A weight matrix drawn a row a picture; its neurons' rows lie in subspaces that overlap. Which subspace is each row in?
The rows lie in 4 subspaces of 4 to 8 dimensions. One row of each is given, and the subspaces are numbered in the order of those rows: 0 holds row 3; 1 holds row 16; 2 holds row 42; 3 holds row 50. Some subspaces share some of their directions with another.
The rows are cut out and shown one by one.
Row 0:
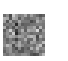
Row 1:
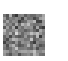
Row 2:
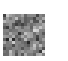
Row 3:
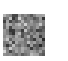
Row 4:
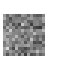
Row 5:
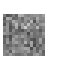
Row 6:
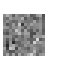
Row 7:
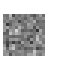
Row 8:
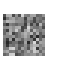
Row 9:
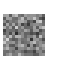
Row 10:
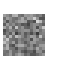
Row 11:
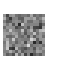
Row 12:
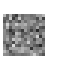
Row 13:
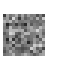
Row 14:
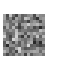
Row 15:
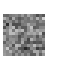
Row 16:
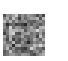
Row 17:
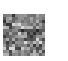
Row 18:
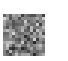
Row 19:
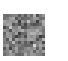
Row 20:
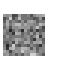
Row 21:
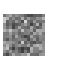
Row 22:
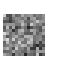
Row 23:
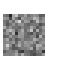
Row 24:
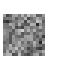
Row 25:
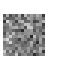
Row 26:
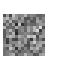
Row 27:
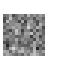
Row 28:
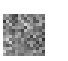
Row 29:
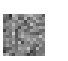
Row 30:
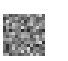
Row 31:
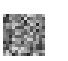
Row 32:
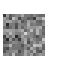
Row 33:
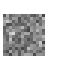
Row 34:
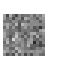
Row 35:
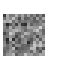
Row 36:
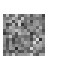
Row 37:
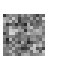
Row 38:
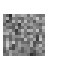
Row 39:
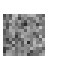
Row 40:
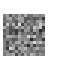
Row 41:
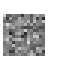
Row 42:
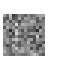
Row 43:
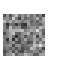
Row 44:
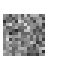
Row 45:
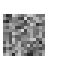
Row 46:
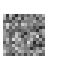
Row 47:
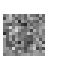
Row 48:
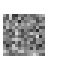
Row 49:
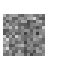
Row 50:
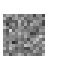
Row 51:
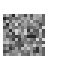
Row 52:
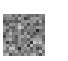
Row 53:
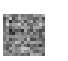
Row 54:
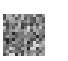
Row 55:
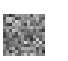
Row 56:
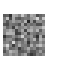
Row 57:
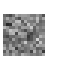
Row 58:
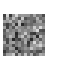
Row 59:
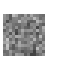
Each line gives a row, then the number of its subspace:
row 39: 0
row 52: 3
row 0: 2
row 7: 3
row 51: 2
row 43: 3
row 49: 1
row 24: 0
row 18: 0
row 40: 2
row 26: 2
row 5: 3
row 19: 3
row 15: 0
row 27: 0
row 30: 0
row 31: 0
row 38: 3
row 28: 0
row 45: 0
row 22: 0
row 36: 3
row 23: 3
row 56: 3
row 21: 0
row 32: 1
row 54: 0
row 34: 3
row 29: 0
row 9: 1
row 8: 0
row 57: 3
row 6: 3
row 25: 0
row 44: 0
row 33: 0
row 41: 3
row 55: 3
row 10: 1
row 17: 3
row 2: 3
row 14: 3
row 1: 1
